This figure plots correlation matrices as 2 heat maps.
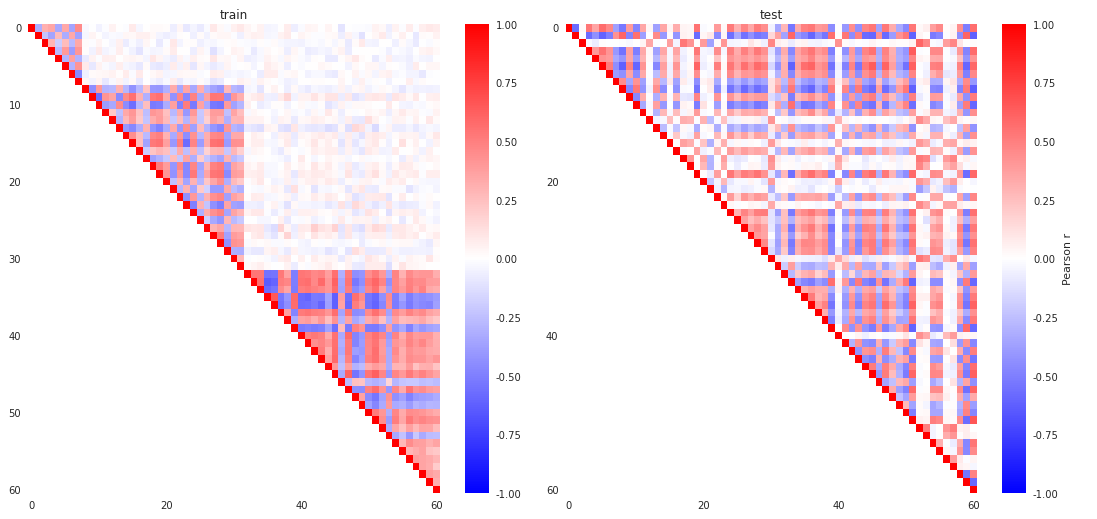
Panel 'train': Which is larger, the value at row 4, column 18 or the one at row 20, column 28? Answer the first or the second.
the second
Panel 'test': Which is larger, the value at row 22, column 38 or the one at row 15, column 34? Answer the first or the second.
the first
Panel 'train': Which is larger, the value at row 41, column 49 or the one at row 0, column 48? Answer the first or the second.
the second
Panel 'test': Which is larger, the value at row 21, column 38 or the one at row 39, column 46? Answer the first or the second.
the second
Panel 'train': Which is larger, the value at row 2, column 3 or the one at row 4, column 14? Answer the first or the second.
the first
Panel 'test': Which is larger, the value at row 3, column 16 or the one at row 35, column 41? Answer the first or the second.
the first
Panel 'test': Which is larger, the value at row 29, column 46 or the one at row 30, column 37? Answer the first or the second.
the second
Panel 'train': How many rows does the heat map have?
61
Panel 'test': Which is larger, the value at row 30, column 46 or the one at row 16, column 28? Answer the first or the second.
the second
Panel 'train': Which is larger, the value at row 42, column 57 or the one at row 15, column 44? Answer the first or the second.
the first
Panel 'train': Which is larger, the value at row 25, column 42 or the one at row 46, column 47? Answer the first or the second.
the first
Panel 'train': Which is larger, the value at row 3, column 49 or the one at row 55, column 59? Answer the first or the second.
the second
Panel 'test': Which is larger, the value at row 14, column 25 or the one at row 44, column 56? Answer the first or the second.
the first
